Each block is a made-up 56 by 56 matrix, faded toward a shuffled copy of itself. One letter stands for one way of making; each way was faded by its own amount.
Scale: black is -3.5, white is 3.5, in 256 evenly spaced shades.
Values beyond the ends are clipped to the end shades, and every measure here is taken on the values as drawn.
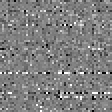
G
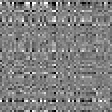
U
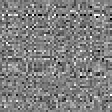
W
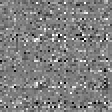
G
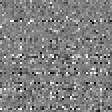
G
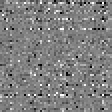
G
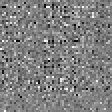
G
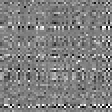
U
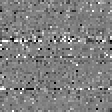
G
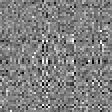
W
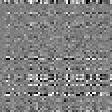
U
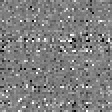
G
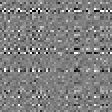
U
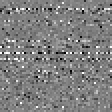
G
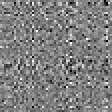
W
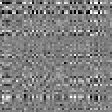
U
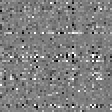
G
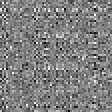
W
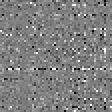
G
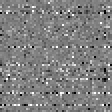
G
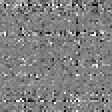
G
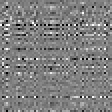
U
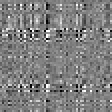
U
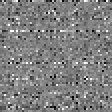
G
